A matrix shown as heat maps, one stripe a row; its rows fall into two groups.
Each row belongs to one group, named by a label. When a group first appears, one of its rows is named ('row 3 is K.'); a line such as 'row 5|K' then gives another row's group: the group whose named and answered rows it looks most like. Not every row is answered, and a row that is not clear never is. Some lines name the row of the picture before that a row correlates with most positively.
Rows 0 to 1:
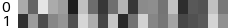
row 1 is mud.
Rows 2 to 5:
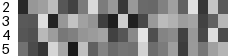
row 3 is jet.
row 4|mud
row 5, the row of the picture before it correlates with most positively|1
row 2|mud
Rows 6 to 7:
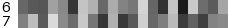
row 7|mud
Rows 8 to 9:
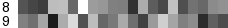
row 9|jet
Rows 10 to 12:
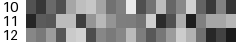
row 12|jet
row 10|jet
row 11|mud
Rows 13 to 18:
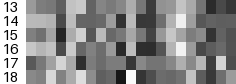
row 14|jet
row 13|jet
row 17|mud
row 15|jet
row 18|jet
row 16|jet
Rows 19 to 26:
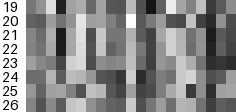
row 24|jet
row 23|jet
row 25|mud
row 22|jet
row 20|jet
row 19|jet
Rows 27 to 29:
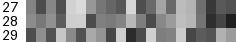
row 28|jet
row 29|mud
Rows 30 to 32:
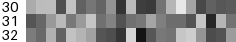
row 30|jet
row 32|jet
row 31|mud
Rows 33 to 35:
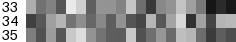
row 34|mud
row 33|jet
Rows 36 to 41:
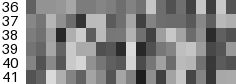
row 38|jet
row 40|jet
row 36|mud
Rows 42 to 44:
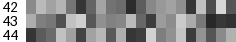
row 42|mud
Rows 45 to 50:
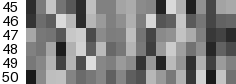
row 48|jet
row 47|jet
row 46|mud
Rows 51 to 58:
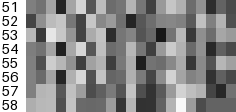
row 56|jet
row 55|mud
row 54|jet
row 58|jet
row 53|mud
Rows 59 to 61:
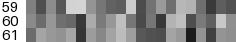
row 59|jet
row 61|mud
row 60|mud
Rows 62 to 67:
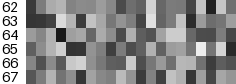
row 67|mud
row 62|mud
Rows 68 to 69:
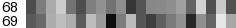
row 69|mud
